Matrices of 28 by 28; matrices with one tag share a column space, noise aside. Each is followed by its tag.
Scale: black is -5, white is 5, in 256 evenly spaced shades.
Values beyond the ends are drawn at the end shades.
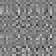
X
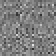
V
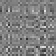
X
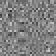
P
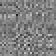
V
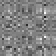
X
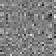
V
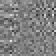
P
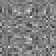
X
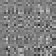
X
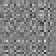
P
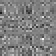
X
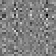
P
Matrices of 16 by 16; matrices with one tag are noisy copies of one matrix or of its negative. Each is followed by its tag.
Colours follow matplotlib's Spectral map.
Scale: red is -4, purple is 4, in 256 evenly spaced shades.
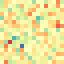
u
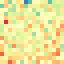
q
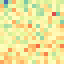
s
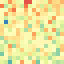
q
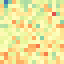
s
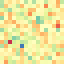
u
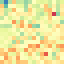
s
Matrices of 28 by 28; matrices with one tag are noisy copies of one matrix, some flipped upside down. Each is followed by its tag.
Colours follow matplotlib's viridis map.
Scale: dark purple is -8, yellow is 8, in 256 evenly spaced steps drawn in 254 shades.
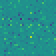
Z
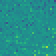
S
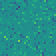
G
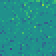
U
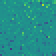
U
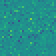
Z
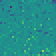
U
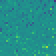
S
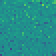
U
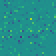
Z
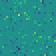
G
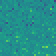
S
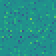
Z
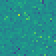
G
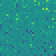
S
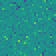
G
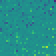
S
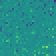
S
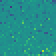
U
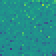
U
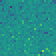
U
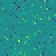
G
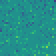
S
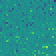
S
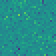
G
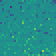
U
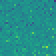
S
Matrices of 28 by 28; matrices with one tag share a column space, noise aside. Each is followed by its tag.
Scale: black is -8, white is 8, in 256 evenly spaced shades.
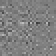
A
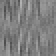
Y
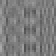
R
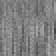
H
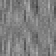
Y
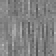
H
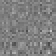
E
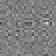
A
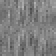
Y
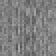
R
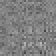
E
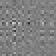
A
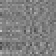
E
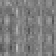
R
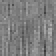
H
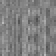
R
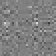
A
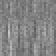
H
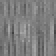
H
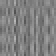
R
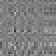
E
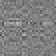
A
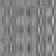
R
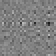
A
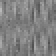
Y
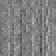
R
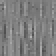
H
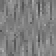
Y
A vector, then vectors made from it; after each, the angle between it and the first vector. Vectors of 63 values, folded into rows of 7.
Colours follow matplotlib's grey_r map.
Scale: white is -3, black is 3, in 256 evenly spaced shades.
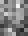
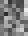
partly opposed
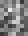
partly aligned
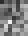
partly opposed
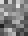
nearly parallel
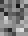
nearly opposite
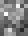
nearly parallel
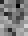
nearly opposite
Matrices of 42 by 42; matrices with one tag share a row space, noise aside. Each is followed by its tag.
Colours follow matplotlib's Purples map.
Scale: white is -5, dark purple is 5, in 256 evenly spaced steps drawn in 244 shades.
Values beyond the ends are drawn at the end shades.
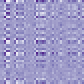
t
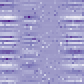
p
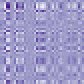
t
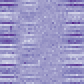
p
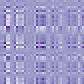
t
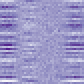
p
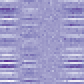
p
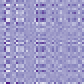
t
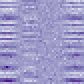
p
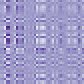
t
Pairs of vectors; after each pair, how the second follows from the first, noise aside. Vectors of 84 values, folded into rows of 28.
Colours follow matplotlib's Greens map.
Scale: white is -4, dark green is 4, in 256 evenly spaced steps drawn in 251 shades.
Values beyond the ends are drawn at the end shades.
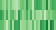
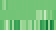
partly zeroed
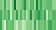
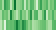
sign-scrambled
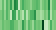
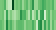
reversed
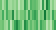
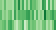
sign-scrambled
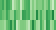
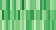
reversed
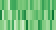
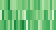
negated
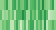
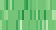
partly zeroed
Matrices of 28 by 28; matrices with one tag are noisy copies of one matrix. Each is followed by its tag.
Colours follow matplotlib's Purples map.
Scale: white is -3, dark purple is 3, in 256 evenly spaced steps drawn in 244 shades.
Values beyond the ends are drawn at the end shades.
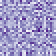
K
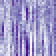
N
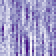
N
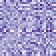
K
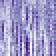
N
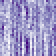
N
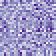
K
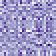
K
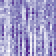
N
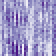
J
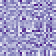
K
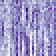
N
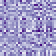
K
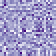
K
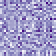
K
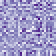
K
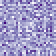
K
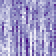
N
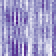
J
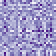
K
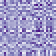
K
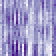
J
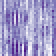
J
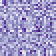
K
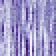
N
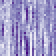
N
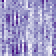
J
